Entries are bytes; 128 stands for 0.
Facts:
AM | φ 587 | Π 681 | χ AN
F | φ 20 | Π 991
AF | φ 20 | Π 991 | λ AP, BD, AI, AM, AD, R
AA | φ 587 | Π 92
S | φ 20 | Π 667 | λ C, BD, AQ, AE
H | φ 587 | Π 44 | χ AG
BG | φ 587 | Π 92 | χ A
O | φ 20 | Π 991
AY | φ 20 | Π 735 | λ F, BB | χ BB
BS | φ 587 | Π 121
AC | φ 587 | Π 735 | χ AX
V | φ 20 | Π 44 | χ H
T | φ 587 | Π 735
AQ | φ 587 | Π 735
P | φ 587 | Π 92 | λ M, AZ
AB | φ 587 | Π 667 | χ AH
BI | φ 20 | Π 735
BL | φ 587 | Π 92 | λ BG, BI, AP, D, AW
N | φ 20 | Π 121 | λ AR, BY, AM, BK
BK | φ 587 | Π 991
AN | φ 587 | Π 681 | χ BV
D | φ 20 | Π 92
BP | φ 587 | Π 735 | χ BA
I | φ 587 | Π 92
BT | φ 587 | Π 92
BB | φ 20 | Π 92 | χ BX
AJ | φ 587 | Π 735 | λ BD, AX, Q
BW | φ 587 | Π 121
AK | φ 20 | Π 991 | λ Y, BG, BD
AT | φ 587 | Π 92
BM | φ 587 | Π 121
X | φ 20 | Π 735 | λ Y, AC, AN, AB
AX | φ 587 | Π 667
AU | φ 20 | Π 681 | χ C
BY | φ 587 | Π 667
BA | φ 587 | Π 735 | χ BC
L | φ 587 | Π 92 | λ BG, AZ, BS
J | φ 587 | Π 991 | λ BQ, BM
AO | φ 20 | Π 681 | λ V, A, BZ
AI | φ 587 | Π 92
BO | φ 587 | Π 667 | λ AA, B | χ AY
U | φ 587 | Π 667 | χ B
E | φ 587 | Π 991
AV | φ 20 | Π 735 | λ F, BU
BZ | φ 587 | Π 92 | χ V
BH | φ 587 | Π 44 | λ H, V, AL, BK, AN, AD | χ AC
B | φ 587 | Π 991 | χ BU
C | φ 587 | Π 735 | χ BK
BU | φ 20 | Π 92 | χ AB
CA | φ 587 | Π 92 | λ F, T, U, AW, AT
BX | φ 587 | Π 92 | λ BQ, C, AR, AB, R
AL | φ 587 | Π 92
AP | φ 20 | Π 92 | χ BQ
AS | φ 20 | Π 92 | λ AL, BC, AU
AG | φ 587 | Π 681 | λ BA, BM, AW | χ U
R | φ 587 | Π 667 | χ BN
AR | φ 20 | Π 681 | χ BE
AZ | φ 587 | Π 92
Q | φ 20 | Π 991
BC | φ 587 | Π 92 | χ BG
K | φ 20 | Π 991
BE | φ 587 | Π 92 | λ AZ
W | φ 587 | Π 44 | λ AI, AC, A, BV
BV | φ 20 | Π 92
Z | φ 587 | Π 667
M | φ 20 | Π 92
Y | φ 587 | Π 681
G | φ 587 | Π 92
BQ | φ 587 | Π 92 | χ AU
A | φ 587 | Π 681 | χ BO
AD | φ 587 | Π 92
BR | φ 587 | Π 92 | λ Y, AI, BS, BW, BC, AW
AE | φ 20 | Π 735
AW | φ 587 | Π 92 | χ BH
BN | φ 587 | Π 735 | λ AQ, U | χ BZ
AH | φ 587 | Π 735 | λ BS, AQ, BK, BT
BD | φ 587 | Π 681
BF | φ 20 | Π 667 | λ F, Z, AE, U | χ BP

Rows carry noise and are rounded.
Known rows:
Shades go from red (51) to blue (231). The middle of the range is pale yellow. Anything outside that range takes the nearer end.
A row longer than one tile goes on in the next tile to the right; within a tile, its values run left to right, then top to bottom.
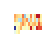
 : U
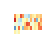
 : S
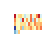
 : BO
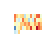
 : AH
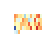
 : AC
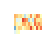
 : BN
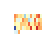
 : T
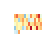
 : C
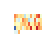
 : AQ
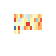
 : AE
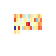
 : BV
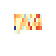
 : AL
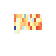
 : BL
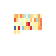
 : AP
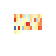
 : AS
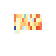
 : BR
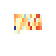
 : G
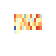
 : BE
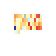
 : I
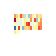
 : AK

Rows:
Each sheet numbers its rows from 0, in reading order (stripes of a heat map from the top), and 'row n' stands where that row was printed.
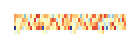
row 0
E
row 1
BZ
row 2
CA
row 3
AU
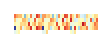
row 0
AZ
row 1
Y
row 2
X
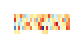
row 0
BF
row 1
F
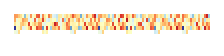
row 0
AW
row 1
N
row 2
BQ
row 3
BD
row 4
AF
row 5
AJ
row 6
BG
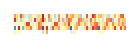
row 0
AO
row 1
AY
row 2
AG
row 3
H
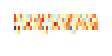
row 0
BB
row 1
AV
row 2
W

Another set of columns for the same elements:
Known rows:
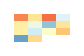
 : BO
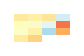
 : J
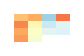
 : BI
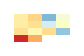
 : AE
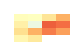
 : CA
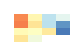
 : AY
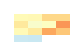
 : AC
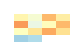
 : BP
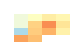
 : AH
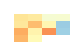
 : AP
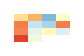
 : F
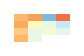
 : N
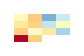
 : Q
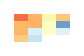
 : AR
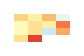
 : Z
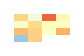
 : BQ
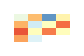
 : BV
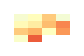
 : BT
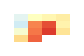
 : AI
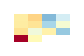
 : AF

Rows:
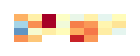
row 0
U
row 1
M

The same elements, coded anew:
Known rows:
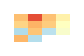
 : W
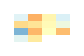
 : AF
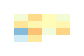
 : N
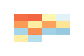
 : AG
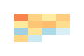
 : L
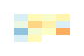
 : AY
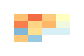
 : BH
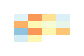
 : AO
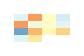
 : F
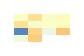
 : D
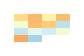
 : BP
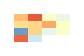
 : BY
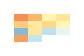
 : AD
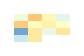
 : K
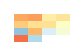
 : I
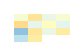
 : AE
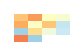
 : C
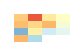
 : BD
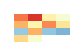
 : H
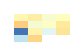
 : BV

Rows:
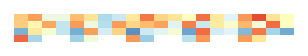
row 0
AC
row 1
BU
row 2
A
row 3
V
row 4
R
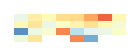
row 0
BB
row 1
BO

